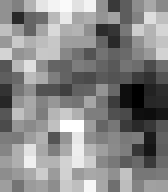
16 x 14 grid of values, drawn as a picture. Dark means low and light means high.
Stripes: none. Grain: blotchy. Histogram: bell-shaped. Ninth with the lowest average: middle right.
